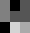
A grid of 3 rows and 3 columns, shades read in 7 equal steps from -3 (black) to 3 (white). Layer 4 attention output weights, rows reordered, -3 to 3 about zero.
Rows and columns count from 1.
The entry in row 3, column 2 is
2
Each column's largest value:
0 2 1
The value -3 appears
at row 1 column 2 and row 3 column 1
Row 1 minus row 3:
3 -5 -2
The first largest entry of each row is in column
1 1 2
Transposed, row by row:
0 0 -3 / -3 -1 2 / -1 -1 1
